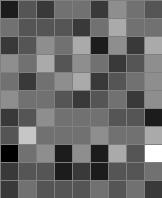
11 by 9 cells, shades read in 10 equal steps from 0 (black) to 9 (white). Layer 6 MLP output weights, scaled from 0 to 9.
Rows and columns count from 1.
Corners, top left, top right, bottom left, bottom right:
1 3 2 2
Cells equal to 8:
0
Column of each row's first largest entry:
7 7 5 3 5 1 3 2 9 9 2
